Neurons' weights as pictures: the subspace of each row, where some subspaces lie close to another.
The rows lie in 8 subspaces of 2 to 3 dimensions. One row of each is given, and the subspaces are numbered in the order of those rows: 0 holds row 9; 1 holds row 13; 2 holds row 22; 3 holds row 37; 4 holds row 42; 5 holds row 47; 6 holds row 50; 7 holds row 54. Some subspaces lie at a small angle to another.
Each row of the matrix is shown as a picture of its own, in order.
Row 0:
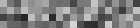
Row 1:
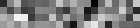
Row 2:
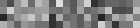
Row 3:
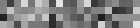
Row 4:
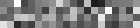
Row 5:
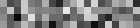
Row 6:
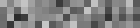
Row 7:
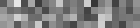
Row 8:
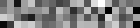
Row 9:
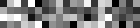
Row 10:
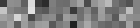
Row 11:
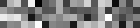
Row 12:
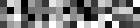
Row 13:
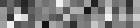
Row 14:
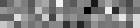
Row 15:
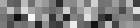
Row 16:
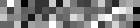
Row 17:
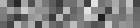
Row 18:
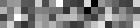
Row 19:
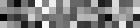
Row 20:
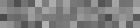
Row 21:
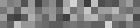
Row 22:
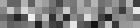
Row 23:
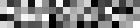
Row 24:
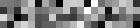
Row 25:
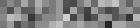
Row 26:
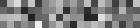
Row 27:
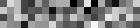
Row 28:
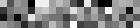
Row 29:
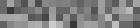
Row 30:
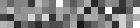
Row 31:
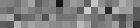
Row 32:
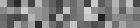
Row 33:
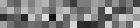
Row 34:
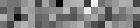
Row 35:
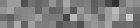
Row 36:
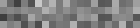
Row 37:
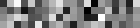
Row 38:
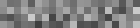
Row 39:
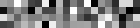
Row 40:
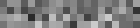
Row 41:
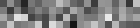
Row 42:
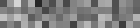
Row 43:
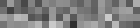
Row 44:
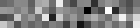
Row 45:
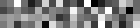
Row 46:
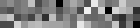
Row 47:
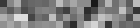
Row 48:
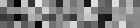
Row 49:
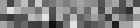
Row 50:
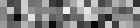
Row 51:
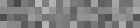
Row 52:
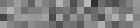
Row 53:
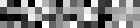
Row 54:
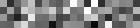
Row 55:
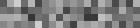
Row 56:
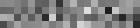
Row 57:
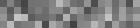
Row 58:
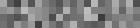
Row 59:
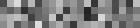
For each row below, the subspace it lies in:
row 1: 5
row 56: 5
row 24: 6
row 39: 4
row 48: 0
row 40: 2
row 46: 2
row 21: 7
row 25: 7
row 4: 0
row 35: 7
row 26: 3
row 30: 2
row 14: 5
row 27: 7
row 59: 3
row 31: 2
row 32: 3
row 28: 4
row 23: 6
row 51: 4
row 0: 5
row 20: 4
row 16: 7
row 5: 6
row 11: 0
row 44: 5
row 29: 1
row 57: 1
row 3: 7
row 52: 7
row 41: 1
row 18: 6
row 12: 6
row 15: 2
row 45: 4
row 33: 5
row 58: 3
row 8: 0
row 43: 1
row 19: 4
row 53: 0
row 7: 0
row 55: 3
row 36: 4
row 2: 7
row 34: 6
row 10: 4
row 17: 3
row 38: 2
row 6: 1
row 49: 1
